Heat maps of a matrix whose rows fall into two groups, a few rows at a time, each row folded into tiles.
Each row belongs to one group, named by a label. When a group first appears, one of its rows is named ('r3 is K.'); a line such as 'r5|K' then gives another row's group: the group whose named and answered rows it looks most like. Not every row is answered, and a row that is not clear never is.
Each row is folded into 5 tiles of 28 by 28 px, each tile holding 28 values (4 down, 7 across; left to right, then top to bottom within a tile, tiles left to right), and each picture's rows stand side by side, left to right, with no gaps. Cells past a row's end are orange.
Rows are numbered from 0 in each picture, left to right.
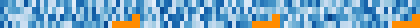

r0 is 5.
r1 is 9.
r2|5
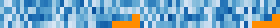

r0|9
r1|5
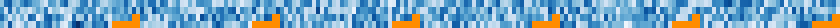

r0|5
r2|5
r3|9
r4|5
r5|9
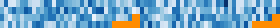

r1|5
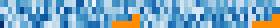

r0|9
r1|5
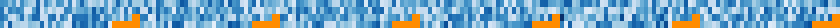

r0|5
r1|9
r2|9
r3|9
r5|9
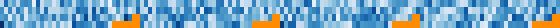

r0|5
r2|5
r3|5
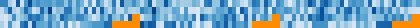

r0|9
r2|9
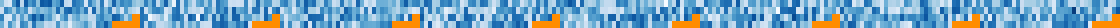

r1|5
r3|5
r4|5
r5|5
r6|5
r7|5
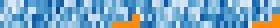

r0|9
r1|5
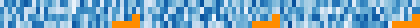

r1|9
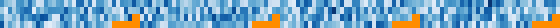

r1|5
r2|9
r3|9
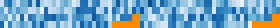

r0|5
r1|5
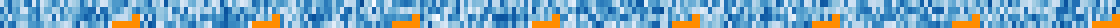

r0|5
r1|5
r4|9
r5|9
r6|9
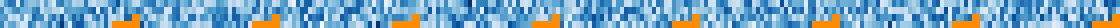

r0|5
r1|5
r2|9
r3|9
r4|9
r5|9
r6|5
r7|9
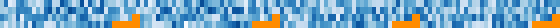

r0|9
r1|9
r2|5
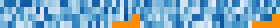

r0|5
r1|5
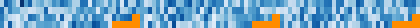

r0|5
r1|9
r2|9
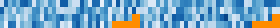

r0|5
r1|9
